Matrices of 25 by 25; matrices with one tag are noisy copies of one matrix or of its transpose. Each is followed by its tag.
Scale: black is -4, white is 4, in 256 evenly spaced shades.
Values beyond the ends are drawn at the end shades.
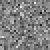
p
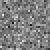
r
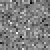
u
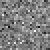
r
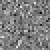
p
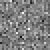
u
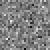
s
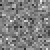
s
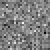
r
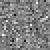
p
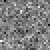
s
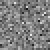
r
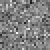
u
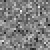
s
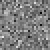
p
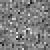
u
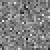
r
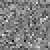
p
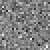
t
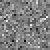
p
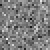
s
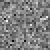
p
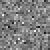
r
